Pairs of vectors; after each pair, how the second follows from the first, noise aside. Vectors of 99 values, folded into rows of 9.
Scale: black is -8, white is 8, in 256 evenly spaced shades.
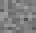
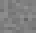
shrunk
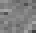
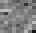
scaled up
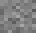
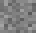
shuffled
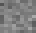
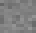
shrunk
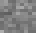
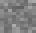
wrapped around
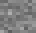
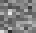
scaled up
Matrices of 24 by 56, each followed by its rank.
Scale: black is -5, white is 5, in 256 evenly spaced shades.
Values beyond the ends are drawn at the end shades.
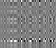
two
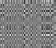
two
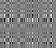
one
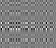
one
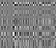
two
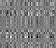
two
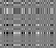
one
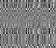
two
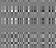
one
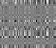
two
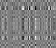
two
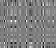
two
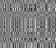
two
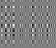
one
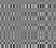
one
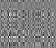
two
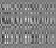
two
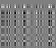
one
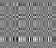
one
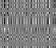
two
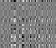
two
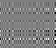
one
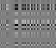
one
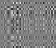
two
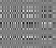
one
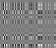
one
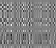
two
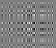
one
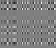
one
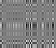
one
